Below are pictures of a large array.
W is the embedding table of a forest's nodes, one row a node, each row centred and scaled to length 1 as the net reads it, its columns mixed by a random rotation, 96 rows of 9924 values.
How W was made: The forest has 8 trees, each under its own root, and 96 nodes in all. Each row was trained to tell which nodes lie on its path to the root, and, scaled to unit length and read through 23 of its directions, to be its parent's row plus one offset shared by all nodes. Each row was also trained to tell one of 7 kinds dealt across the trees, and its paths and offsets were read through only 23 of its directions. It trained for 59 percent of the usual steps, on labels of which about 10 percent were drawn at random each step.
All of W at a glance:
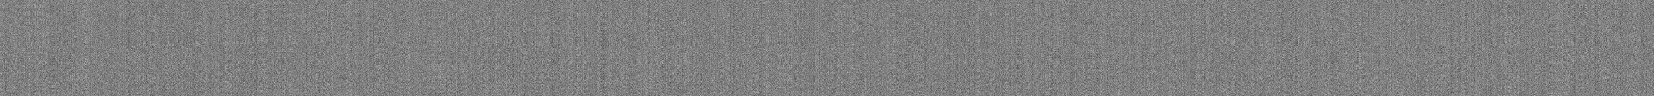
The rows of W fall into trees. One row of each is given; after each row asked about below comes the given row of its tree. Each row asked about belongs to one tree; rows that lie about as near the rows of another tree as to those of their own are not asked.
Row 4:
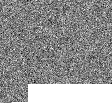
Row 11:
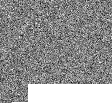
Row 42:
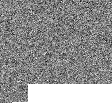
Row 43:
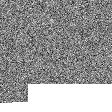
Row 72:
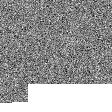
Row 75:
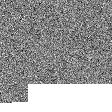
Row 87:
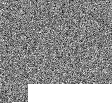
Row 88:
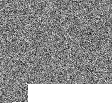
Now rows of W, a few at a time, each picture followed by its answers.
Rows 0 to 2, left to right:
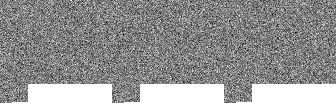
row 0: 88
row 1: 75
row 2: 42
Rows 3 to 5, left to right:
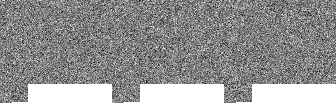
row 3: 43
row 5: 4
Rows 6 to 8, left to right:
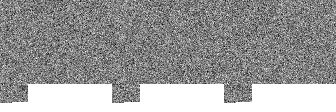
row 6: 42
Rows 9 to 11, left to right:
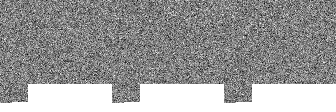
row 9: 4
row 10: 75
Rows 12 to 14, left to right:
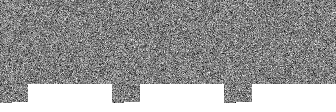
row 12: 4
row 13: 42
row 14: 42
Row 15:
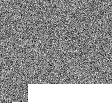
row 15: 42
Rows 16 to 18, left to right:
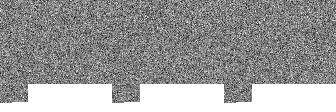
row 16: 87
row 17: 75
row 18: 11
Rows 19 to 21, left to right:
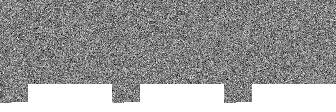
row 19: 4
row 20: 42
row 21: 11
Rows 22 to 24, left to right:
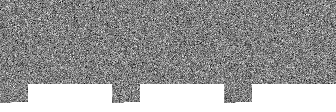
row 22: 88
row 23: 88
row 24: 87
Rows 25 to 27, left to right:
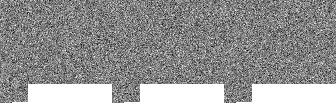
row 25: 72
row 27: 42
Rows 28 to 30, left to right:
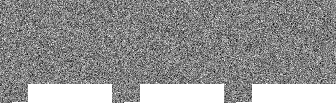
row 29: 42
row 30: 87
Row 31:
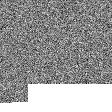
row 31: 87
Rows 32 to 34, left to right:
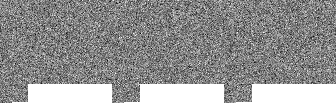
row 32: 42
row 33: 4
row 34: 88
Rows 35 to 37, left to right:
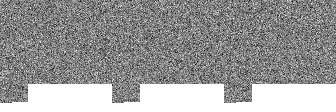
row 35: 42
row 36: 88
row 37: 75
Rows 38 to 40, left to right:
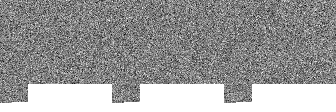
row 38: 11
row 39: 75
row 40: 75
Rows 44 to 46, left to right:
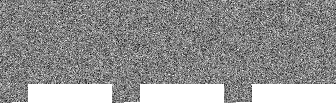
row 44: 87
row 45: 87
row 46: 4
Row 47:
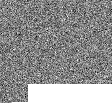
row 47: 4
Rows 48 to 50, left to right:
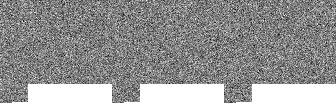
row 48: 87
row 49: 72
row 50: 75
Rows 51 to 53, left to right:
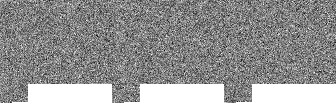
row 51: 72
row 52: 4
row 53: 4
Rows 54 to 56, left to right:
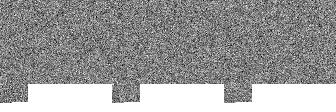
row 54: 87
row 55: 87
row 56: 88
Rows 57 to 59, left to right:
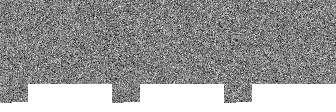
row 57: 72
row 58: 88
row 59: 75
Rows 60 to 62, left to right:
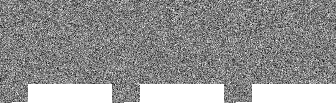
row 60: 4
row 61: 4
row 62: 4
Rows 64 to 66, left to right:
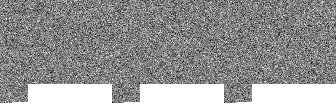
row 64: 75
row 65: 87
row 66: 75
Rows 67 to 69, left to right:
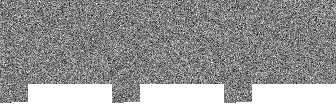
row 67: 87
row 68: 87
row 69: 75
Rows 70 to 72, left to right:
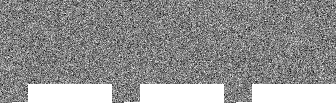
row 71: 75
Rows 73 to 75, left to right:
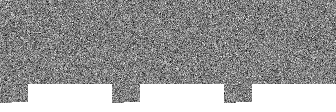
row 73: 88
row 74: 88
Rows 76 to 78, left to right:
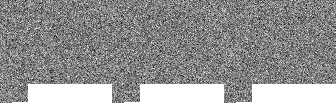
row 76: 75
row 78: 87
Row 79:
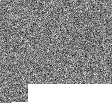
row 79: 88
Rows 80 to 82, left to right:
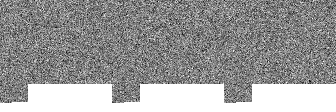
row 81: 87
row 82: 42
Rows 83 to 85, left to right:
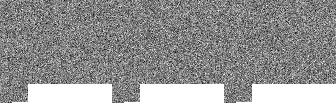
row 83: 72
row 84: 88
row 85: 42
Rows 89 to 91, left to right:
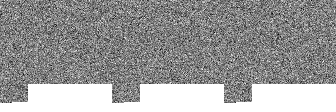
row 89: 42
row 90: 43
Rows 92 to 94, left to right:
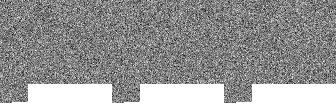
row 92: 75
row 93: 4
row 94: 42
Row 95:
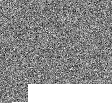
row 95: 4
